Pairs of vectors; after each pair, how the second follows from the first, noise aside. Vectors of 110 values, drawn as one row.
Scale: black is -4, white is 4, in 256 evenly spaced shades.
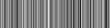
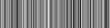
copied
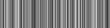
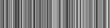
sign-scrambled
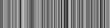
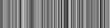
copied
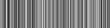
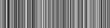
copied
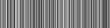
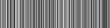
copied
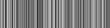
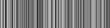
copied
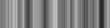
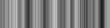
copied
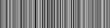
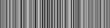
copied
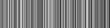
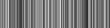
sign-scrambled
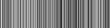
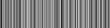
sign-scrambled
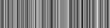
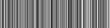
sign-scrambled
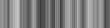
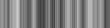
copied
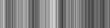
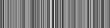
sign-scrambled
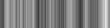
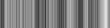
copied
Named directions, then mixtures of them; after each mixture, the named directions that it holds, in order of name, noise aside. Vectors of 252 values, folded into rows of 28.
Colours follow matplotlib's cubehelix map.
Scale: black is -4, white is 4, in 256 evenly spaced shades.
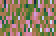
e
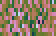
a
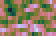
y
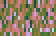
a, e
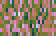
a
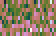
e, y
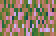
a, e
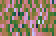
a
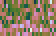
e, y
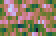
y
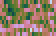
e, y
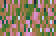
e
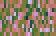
a, e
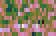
a, y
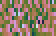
a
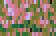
e, y
